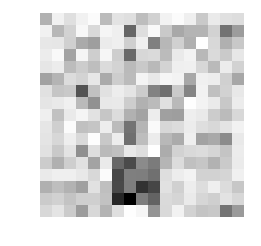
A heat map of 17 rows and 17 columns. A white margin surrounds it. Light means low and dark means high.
Average level on the scale: 20%. Calmest part: bottom right. Mirror symmetry: none. Roughest part: bottom middle. Histogram: skewed, a long tail of high values. Stripes: none. Odd patch: higher, in the bottom middle.
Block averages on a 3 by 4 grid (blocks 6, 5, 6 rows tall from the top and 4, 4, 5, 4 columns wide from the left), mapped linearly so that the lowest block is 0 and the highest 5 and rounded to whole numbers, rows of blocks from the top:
0 1 0 1
0 1 2 0
1 5 3 1
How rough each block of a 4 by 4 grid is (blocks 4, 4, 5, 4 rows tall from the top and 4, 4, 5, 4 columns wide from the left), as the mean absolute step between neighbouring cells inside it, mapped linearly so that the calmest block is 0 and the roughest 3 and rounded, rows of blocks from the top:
1211
1020
0210
0310
